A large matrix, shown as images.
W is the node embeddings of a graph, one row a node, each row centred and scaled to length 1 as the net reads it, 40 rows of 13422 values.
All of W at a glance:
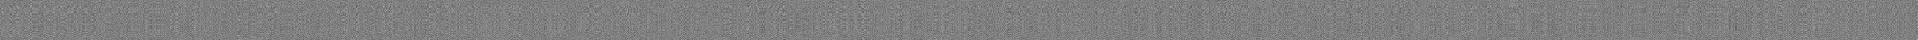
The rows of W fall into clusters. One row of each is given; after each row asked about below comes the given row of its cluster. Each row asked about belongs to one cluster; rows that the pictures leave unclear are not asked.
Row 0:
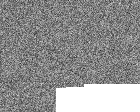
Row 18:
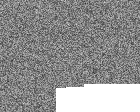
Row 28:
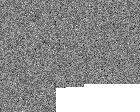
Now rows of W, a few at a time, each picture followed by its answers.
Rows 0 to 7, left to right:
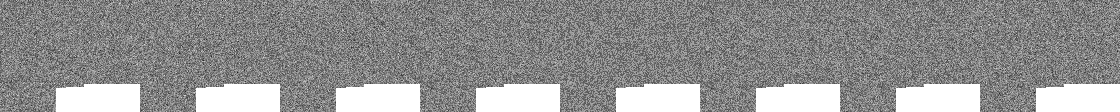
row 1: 28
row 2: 18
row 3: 0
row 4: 28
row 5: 0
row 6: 0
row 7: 0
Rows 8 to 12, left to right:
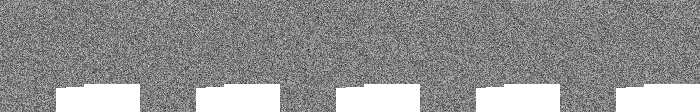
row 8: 18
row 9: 18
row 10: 28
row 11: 18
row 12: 18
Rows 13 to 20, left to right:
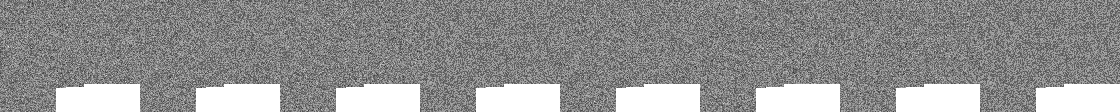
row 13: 0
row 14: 0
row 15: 0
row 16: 28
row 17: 0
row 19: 28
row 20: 28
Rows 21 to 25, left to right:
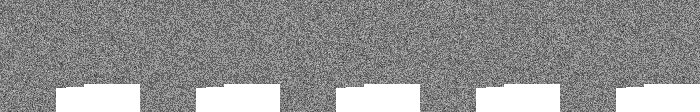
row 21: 0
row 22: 0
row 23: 28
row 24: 18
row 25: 0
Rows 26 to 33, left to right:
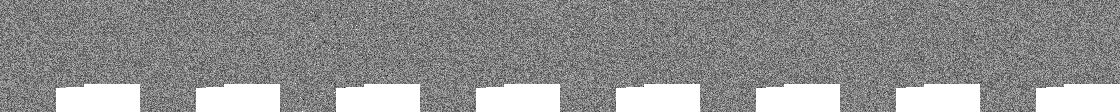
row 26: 28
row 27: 0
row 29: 18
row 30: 18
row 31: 0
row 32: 18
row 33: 0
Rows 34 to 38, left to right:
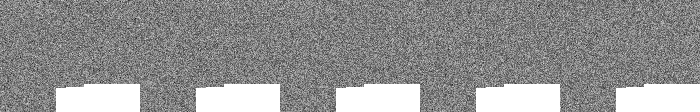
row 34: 18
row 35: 28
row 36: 18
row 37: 28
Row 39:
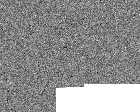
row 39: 28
